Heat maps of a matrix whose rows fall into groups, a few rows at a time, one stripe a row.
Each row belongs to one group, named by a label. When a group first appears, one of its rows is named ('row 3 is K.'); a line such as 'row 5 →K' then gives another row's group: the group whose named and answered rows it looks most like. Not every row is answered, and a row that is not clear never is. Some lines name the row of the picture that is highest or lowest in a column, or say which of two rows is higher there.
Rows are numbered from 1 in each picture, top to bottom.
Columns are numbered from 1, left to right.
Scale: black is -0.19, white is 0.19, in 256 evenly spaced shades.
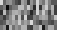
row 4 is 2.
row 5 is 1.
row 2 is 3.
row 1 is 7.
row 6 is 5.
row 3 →3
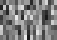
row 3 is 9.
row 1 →2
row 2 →3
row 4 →1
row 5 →5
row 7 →7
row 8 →7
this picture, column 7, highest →2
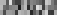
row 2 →7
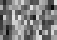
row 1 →2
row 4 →3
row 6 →5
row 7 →3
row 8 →5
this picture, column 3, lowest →7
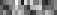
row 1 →1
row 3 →3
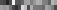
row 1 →9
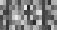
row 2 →7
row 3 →5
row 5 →5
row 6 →9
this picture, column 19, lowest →5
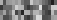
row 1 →1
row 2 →5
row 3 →9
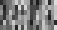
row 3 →2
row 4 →2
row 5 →3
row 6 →2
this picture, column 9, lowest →3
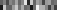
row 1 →7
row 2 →3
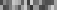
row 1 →1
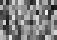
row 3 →2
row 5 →3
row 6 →9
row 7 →9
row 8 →7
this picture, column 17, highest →8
